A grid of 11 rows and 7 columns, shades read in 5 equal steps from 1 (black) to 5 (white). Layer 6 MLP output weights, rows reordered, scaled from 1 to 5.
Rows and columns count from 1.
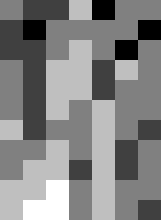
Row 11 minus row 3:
2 3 2 -1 1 2 -1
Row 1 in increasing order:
1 2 2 3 3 3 4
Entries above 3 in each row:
1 0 1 3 2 2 2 2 3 4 4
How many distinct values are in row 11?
4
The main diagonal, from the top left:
3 1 3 4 2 3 2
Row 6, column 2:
2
